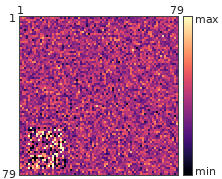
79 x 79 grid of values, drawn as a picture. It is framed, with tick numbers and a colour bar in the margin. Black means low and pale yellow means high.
The texture is fine-grained noise. No row or column stands out. The bottom left is the roughest part. No overall slope runs across the table. An odd patch, rougher than its surroundings, sits in the bottom left.
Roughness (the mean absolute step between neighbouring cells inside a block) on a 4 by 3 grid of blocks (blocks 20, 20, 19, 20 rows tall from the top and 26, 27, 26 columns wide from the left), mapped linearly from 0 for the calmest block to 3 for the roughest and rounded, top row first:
000 | 000 | 100 | 300
